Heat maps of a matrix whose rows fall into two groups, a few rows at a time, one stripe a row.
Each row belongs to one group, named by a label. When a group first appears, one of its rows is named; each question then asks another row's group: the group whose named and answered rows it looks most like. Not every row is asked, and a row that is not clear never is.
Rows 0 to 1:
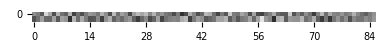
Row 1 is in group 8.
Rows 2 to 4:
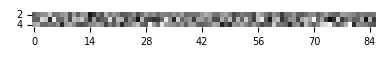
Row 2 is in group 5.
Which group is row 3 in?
8
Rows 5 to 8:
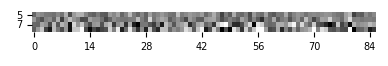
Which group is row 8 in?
8
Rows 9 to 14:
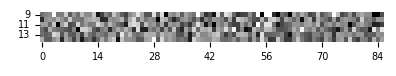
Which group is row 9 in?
5
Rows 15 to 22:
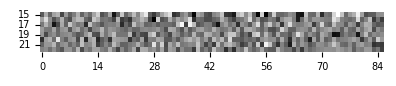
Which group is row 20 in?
5
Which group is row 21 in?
5
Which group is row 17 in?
8
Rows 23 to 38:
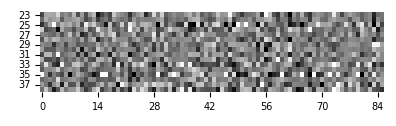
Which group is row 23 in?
5
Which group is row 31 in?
5
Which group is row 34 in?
5
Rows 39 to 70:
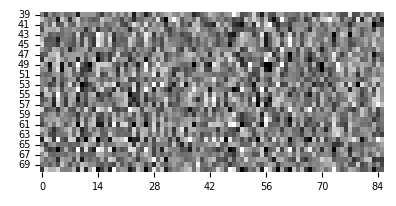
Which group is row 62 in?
8
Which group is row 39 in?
5
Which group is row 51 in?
8
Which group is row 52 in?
5
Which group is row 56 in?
5
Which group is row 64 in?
5
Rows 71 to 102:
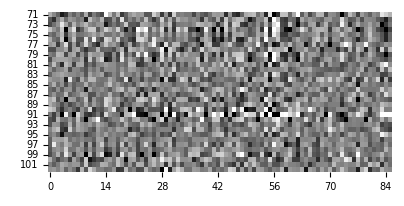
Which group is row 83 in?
5
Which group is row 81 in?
5
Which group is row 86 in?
5
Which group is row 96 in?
5
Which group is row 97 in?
5
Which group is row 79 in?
5
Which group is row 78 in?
8
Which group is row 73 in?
5
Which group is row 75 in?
5
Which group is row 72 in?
5
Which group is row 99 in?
5
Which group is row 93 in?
8
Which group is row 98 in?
5
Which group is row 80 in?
5
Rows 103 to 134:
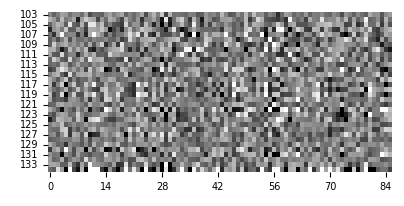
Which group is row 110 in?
8
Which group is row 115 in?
8
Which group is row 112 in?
8
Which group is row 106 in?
8
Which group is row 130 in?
5
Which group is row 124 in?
8
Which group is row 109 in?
5
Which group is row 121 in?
5
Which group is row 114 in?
5
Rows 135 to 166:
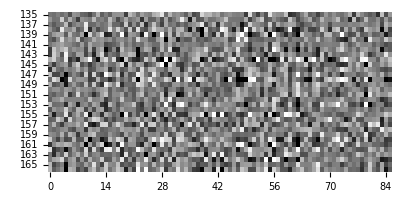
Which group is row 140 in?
8
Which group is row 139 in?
5
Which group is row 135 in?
8
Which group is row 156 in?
8
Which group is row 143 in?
5
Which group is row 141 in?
5
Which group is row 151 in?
8
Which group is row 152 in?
5
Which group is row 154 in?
5
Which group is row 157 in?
8
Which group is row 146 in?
8
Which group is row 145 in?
8
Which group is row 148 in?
8
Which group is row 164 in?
5
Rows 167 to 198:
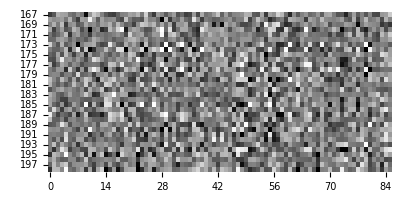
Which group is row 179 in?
8
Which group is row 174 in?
8
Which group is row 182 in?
5
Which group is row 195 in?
5
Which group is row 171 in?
8
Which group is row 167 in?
8
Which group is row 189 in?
8
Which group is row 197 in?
5
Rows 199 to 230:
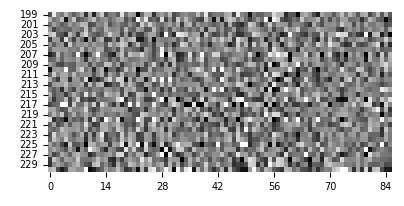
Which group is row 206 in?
5
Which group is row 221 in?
8
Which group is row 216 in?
8
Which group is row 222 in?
8
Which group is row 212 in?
8
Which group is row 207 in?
8
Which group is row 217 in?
8
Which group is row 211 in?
5
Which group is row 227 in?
8
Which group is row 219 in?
5
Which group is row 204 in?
5
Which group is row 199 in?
5
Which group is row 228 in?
8
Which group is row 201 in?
8
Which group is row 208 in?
8
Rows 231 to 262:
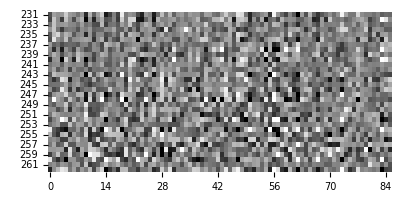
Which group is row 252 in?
5
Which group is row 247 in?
5
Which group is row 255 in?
8
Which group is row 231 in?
5
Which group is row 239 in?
8
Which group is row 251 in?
8
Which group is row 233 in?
5
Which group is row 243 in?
5
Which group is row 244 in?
8
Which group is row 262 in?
5
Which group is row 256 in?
8
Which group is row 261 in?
8
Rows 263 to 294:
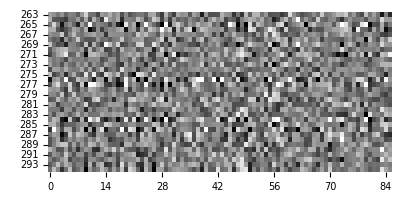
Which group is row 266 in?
8
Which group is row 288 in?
8
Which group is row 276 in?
5
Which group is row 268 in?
8
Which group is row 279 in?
5
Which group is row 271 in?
8
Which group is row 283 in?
8
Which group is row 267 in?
5
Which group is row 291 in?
5
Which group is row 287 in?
8
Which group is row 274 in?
5
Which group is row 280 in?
8
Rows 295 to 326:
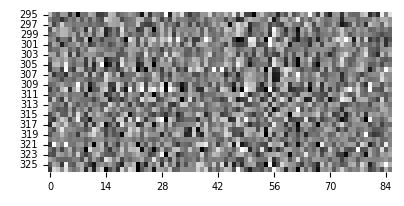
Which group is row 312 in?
8
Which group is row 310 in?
8
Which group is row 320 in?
5
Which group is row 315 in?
8
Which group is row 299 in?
5
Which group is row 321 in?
5
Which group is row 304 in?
5
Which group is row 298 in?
5
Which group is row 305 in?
5
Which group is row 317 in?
5
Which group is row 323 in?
8
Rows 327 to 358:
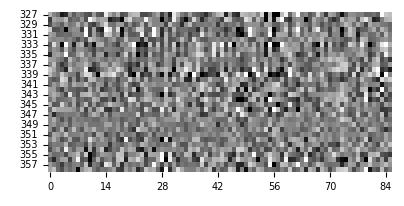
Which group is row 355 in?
8
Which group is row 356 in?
8
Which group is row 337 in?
8
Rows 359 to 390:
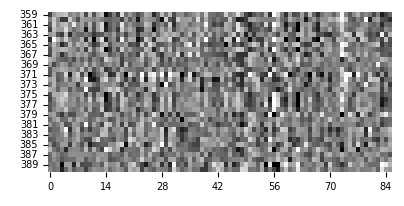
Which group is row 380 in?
8
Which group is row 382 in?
8
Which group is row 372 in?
8
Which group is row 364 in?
5
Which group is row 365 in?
8
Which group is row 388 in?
8
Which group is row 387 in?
8
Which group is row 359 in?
5
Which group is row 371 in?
8
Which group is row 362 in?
5
